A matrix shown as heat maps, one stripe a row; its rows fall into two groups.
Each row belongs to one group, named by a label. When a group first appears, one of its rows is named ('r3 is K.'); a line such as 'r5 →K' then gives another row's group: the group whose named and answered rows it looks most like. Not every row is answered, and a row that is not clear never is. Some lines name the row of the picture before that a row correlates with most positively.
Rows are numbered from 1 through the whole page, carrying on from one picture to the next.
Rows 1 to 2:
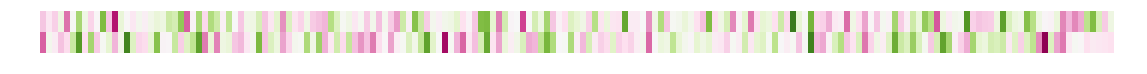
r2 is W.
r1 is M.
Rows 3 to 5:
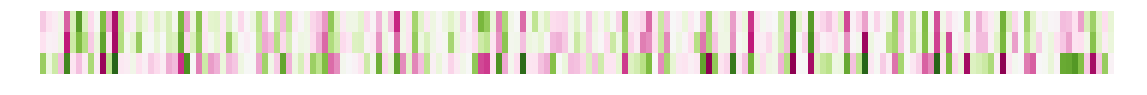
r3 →M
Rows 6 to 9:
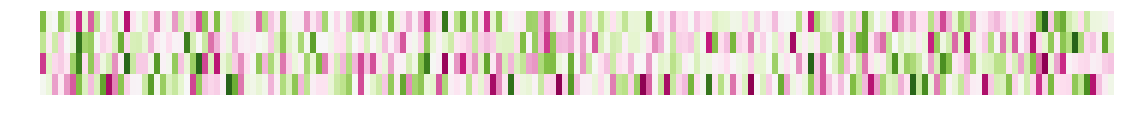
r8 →W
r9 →M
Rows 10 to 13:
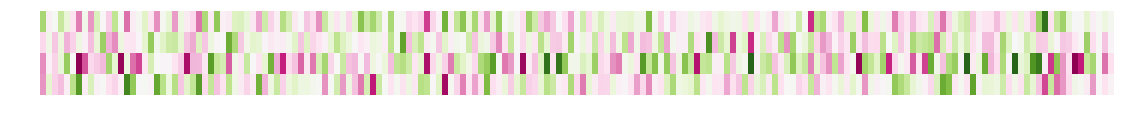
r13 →W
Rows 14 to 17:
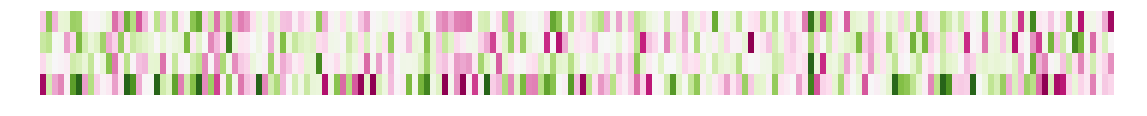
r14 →W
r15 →M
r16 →W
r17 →W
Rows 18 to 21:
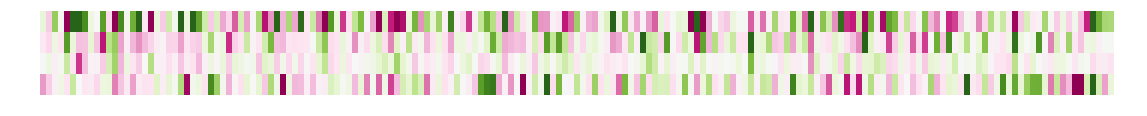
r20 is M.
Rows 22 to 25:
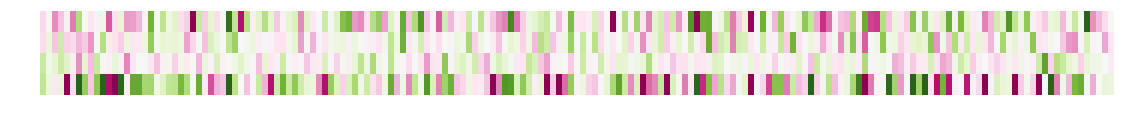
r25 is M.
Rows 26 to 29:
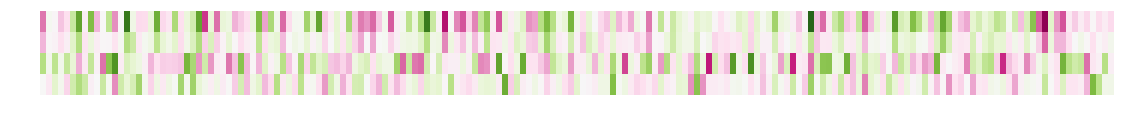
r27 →W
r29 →M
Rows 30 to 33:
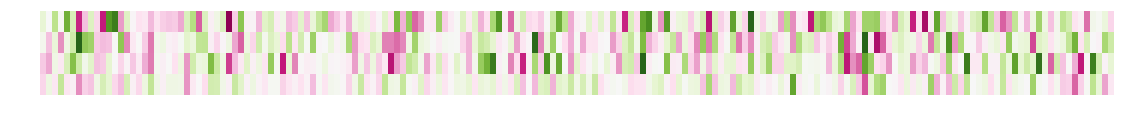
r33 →M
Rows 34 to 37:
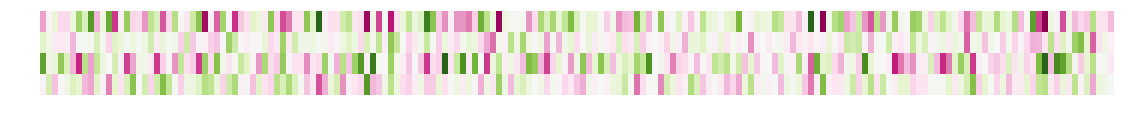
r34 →W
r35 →M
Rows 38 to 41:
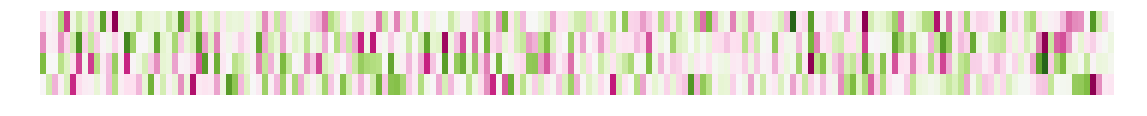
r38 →M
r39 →W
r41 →M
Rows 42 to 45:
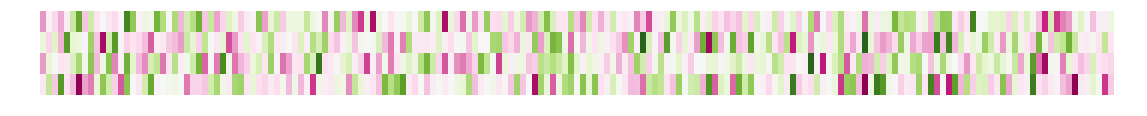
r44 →W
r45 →M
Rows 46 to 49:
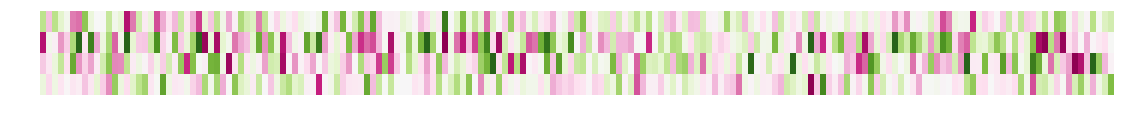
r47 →W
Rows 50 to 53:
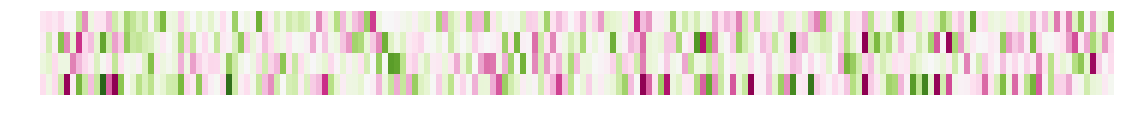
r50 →W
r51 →M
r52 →M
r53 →M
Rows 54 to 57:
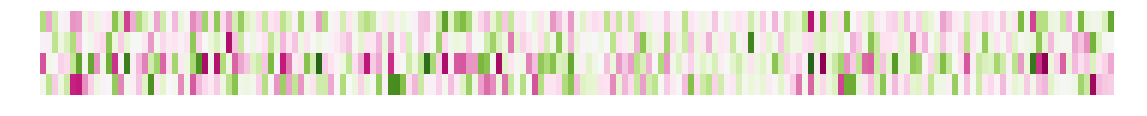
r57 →M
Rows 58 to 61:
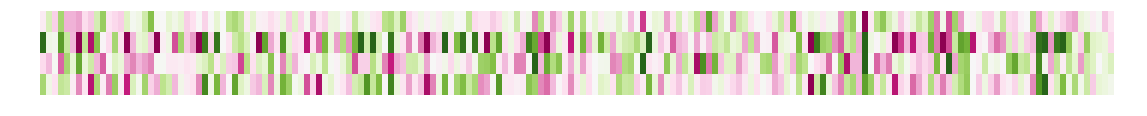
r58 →M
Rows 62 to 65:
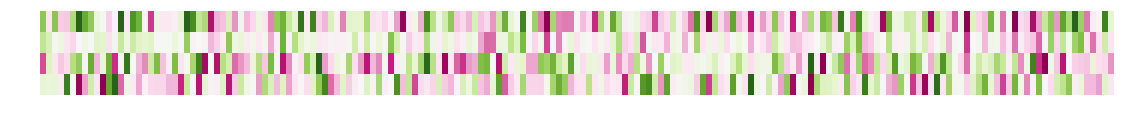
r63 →M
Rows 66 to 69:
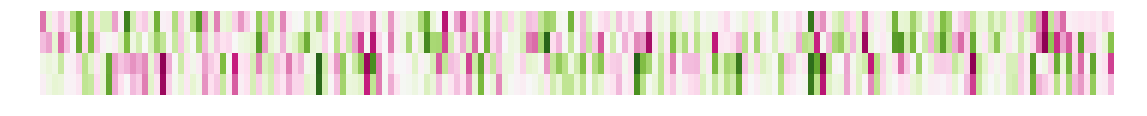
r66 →W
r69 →W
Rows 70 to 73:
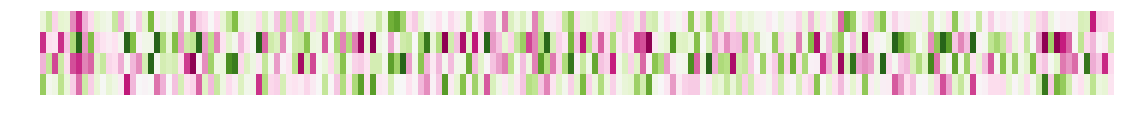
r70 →M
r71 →W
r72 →M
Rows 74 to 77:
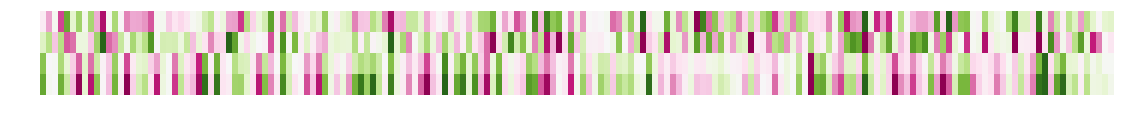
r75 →M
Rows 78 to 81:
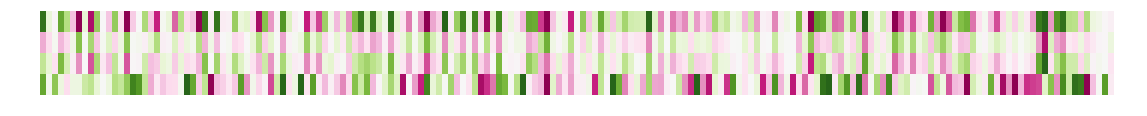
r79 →W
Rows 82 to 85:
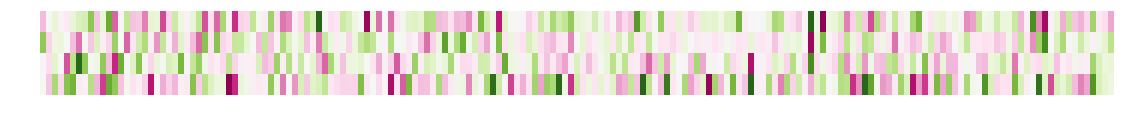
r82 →W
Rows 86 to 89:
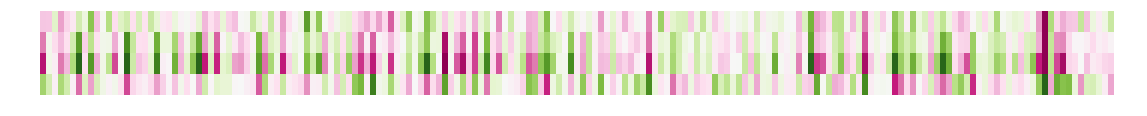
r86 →W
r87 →W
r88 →W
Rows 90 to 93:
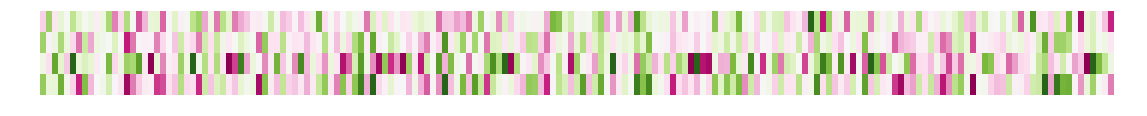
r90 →W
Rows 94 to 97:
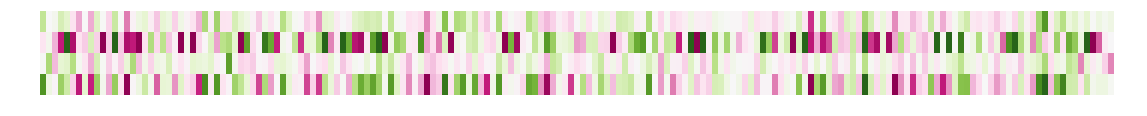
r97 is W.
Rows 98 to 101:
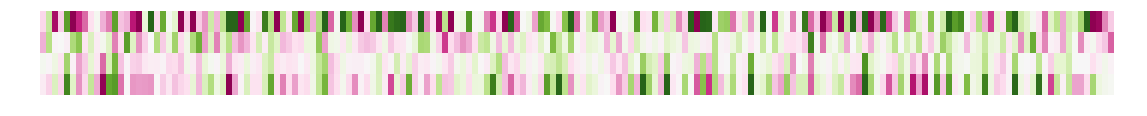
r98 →M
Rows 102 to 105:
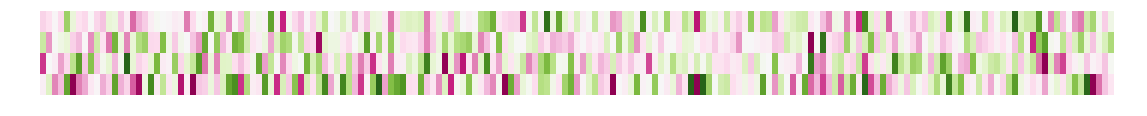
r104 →W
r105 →M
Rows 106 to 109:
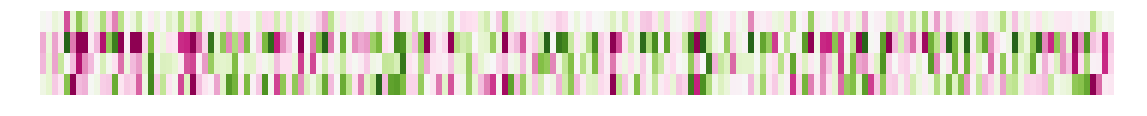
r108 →M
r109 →M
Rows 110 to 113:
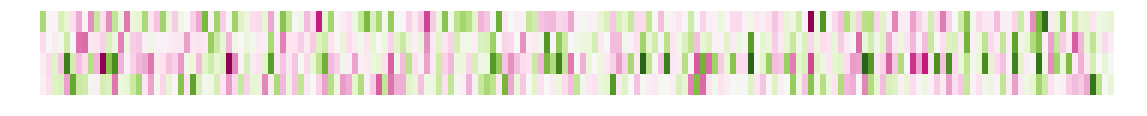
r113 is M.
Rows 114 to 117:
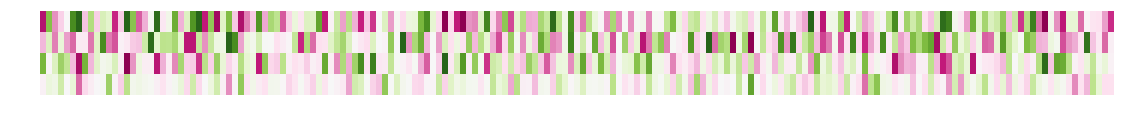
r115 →M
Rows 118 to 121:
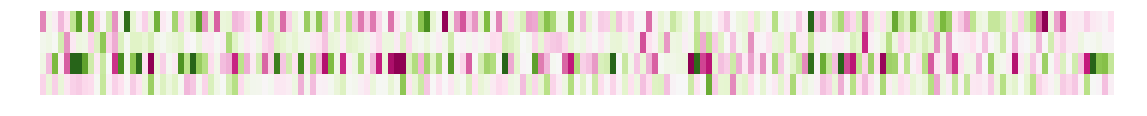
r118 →W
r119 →M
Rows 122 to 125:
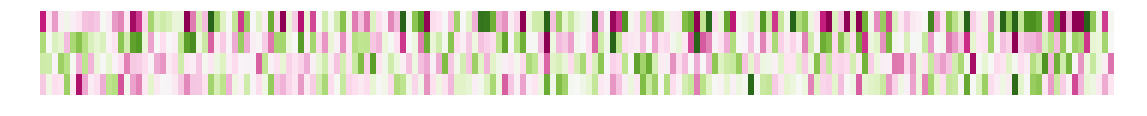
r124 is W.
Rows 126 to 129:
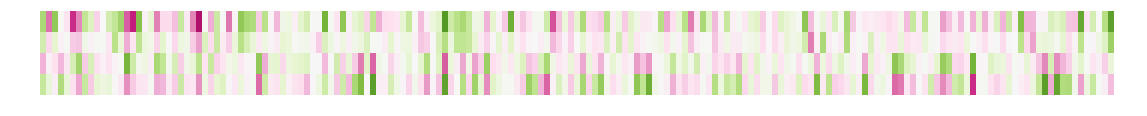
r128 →W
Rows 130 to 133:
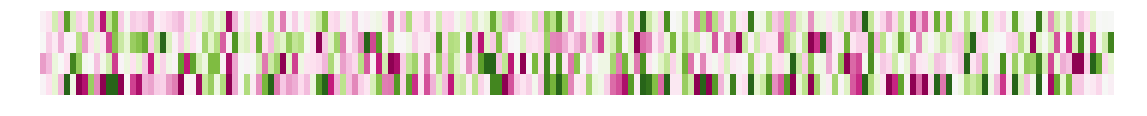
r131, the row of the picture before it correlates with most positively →128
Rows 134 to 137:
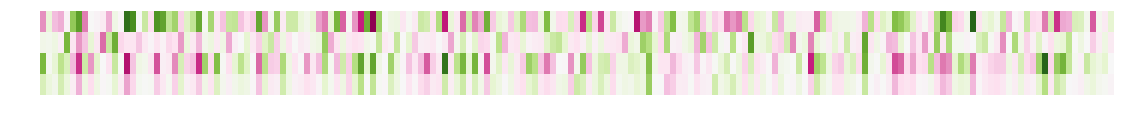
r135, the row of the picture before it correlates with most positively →133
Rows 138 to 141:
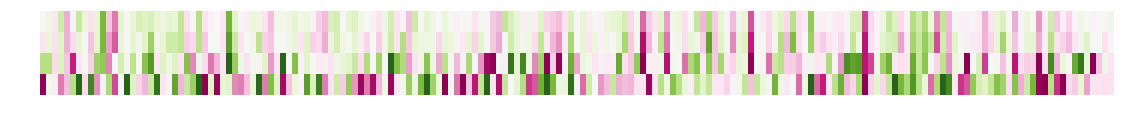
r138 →M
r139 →M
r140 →M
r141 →W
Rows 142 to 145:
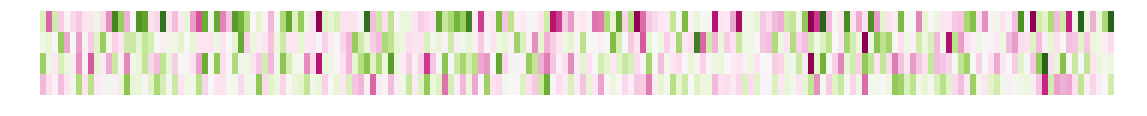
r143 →M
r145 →W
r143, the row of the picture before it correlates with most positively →138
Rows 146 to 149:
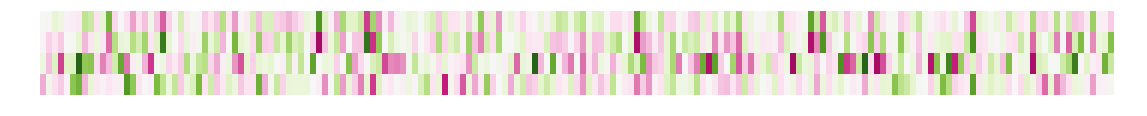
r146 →W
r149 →W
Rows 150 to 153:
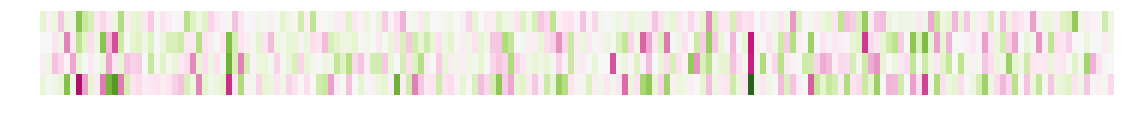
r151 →M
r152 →M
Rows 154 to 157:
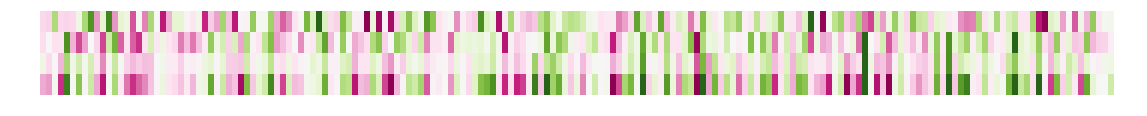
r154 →W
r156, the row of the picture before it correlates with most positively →150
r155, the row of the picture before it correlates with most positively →153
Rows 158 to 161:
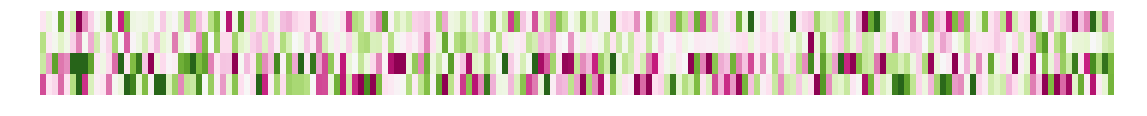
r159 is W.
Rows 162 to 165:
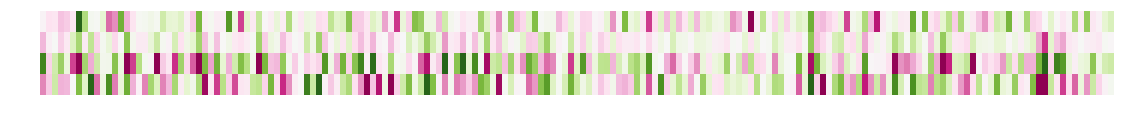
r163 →W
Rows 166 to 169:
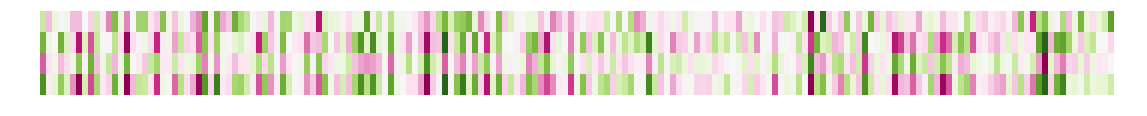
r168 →W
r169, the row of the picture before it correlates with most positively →164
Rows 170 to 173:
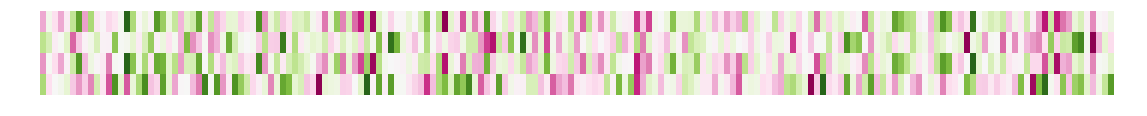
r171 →M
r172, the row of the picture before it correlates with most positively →168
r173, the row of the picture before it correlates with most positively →166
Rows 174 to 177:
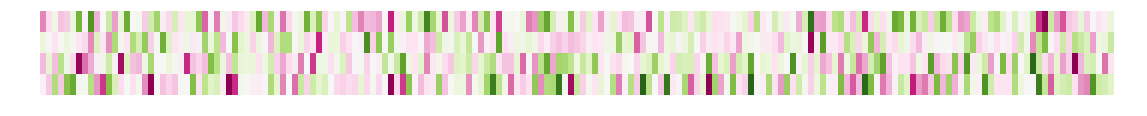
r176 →M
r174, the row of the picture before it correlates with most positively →170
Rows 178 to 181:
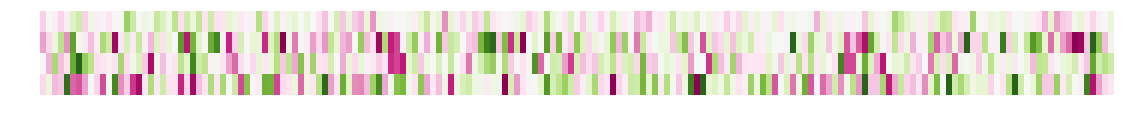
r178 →W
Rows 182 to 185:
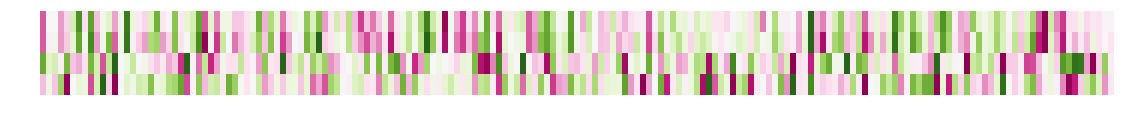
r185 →M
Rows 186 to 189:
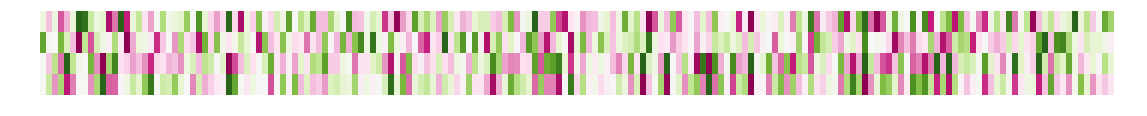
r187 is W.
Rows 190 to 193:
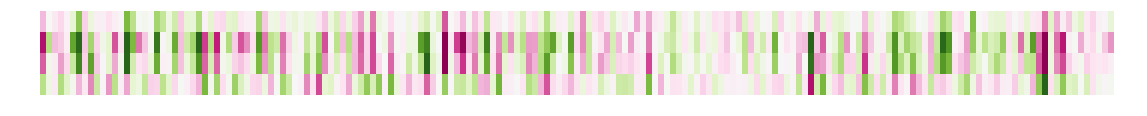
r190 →W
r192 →W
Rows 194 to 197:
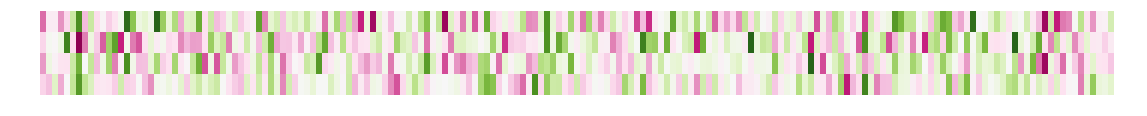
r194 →W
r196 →W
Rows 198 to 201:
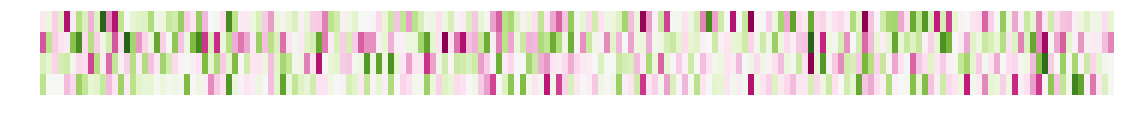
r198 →M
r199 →W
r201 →M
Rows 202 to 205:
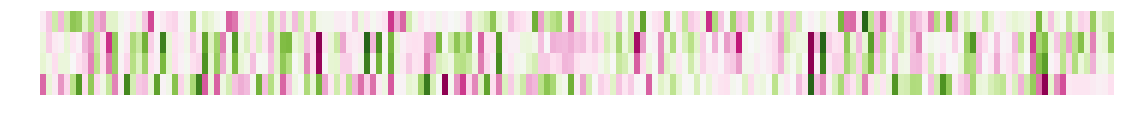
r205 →W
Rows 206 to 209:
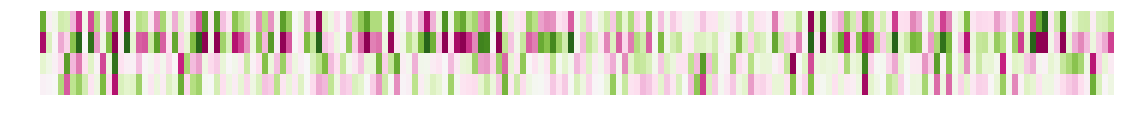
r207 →W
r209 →M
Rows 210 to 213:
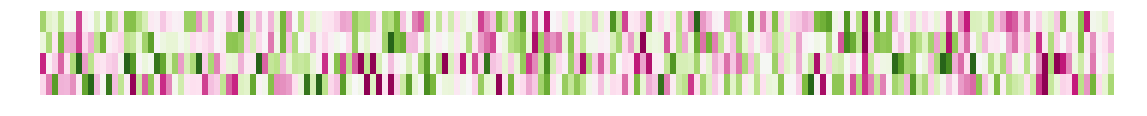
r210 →M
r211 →M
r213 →W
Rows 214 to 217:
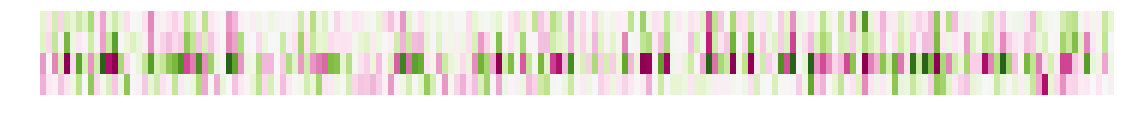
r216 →M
